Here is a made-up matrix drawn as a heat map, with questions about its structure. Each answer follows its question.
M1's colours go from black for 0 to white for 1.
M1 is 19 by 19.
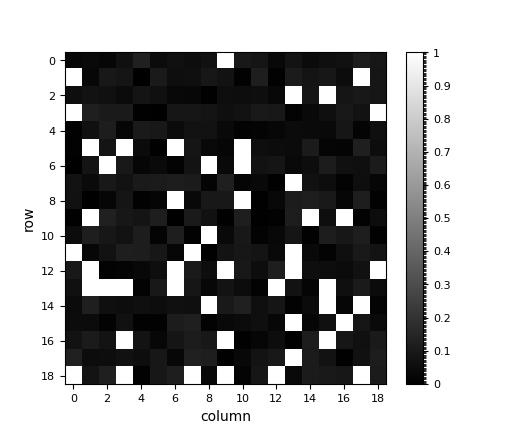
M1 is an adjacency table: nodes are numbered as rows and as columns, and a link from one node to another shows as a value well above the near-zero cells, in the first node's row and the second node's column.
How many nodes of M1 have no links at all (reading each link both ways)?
1
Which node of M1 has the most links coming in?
node 13
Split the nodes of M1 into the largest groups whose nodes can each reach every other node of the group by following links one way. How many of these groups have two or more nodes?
1
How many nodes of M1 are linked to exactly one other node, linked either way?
0
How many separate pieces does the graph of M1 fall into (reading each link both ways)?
2
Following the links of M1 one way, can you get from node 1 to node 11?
no
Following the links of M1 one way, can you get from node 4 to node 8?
no
